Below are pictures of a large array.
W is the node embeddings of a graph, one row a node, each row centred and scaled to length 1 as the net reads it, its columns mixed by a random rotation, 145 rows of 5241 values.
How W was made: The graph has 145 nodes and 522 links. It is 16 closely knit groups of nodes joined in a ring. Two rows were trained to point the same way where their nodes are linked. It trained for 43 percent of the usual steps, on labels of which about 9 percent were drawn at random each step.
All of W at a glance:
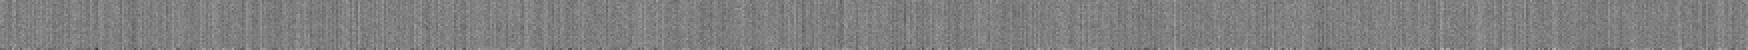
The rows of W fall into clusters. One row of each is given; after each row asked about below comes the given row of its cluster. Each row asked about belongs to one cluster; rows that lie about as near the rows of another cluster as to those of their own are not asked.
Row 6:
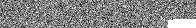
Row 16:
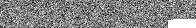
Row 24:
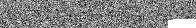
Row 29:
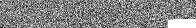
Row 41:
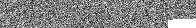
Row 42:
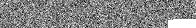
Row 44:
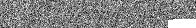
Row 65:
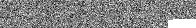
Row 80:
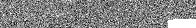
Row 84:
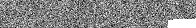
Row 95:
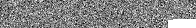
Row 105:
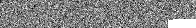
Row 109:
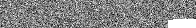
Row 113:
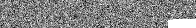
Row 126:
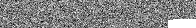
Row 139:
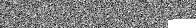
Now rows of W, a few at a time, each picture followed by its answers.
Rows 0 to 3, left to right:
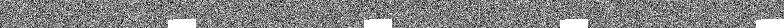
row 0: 65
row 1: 42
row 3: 65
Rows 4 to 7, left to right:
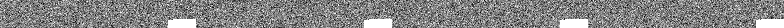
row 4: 84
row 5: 139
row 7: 42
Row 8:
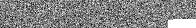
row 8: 29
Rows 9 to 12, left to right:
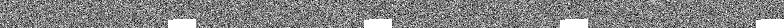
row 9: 41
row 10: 41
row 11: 84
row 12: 126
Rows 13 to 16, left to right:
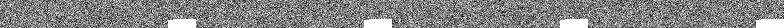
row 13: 109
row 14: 139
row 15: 24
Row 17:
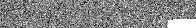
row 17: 6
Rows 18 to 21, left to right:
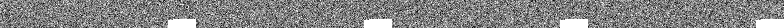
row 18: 84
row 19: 105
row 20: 41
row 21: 95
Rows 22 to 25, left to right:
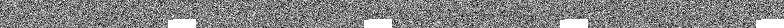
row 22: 95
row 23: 105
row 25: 41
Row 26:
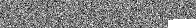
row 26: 109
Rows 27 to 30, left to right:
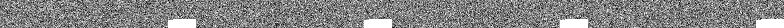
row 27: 126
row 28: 29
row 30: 109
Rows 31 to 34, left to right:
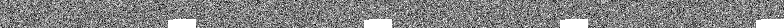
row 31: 44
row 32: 95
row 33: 41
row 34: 139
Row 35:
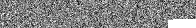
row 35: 41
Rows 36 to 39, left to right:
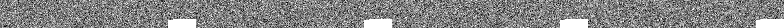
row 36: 41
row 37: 109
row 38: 139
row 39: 24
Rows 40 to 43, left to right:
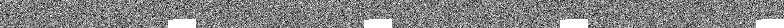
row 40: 84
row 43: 139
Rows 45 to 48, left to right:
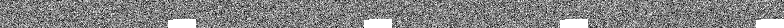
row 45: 126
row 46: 41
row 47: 139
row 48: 44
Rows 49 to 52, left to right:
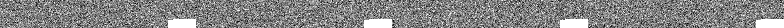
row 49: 65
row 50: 126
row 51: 105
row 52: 29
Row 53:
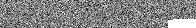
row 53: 126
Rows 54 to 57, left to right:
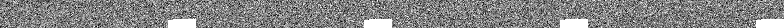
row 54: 139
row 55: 84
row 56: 109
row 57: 44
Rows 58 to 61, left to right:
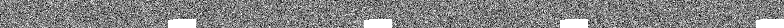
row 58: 42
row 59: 6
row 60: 109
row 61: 24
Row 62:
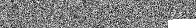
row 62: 113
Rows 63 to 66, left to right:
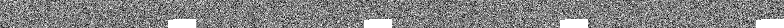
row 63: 44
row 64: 42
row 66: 105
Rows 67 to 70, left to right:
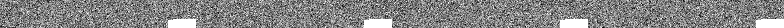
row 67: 139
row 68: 84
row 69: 6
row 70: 24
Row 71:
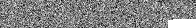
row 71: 95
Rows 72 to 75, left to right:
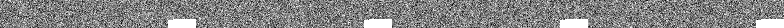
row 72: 65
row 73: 16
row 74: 95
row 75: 126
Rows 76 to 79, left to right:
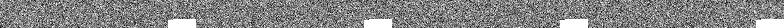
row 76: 16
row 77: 42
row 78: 126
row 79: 95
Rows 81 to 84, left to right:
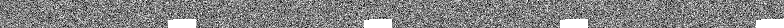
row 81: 126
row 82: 6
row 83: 126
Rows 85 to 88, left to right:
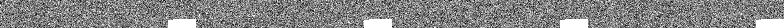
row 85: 84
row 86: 80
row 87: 126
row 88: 65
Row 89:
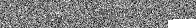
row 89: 109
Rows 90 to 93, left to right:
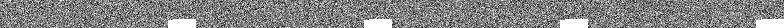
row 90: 113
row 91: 41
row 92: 105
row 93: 65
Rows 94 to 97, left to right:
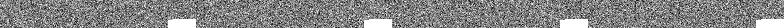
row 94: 24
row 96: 41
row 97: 109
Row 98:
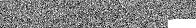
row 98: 29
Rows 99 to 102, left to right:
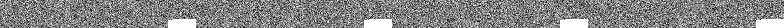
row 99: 113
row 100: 16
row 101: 42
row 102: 16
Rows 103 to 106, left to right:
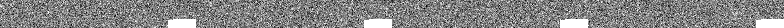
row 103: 84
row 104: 95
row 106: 65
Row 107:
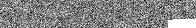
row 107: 139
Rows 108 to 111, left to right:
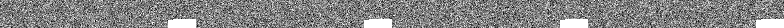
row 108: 16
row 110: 95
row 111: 44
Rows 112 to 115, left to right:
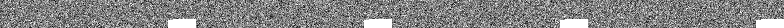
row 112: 113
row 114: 95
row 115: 109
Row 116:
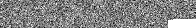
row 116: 16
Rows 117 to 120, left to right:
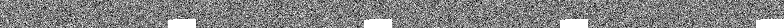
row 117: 24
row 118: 84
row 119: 42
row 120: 113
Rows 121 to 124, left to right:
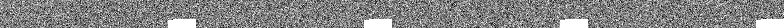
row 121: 80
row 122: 105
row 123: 95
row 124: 113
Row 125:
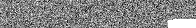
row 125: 80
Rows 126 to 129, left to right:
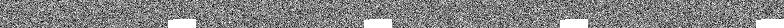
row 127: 109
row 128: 42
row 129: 41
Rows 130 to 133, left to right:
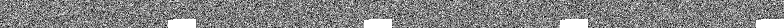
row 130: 44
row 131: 95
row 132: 84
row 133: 16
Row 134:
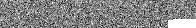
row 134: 44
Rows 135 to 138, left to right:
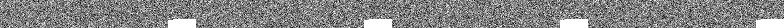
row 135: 42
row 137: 113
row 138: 113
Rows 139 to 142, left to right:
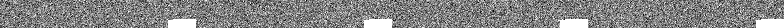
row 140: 65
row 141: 6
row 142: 109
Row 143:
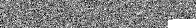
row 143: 24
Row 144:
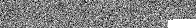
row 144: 6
